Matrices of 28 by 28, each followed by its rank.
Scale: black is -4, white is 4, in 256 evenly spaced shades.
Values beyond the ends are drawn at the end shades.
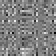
three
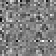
five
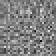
five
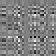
two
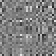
three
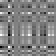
one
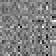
five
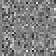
five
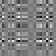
one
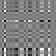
one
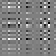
one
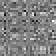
five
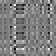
two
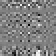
three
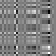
one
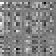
three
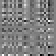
two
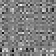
three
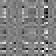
two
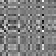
two
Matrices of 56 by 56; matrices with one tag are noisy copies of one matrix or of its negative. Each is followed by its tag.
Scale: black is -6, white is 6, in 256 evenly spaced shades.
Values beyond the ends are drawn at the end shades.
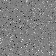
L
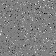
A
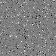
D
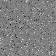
L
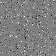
D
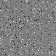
L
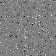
D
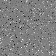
L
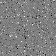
D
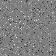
L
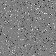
A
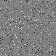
L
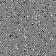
D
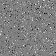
A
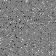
L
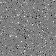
D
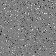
A
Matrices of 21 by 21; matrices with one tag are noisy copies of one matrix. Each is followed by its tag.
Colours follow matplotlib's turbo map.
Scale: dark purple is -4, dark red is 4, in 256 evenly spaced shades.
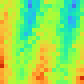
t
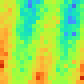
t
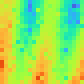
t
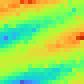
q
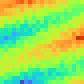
q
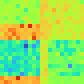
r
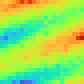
q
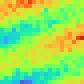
q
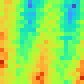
t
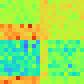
r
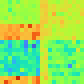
r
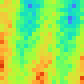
t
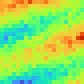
q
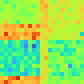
r
